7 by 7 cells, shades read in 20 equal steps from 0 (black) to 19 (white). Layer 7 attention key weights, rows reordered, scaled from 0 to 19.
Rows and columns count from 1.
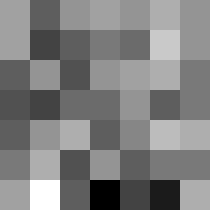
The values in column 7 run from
9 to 13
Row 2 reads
12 5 7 9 8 15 11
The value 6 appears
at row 3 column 3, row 4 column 1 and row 6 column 3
